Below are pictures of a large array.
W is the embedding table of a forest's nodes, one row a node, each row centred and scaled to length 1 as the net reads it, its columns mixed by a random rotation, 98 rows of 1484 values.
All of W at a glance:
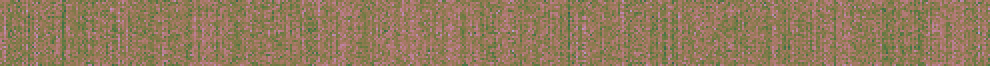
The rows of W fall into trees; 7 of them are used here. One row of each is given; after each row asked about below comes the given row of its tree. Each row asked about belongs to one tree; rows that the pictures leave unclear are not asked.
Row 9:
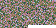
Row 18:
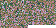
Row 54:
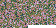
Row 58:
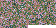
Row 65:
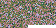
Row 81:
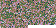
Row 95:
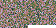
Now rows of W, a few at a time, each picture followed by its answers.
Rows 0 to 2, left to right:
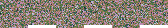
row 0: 18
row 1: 65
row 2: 65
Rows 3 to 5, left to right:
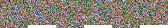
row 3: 95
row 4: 9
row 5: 95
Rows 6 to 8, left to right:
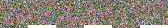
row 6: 58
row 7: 18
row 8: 54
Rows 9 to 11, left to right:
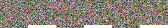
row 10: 81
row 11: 65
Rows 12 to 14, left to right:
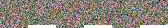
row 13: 58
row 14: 81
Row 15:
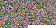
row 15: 18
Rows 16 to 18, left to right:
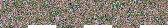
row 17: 58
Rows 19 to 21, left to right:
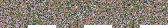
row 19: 95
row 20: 65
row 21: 65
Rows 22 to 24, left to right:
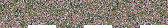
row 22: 18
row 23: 58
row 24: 54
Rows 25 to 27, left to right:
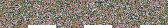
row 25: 65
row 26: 54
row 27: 95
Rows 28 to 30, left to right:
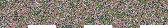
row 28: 54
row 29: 58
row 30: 81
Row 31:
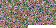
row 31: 95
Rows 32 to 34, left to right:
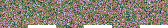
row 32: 65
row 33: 58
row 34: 54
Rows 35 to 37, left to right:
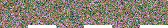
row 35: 18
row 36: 54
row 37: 95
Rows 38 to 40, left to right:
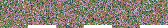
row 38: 18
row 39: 58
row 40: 54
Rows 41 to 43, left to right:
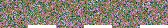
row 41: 65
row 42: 54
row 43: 54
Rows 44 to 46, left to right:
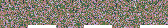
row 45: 18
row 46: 18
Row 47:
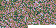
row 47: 54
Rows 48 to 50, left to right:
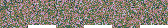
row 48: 54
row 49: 58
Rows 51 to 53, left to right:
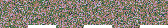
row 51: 58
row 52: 95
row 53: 95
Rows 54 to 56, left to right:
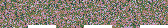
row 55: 95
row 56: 18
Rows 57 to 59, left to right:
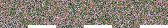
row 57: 95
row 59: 65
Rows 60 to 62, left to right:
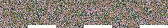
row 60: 95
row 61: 18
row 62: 54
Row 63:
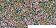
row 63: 54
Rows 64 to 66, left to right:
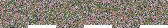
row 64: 58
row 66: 95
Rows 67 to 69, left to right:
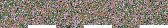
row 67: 18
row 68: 58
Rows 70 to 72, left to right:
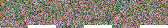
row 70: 54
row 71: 58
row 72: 18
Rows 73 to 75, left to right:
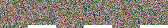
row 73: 58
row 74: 95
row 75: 95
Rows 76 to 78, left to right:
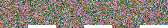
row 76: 9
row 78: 58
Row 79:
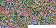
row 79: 54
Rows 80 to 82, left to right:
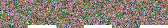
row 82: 95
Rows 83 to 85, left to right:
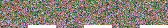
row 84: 65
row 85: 54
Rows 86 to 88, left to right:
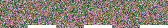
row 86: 58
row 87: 18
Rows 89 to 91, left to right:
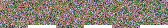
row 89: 58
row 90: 58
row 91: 9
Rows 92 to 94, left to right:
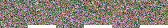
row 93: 65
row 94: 95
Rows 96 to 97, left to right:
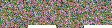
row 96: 95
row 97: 54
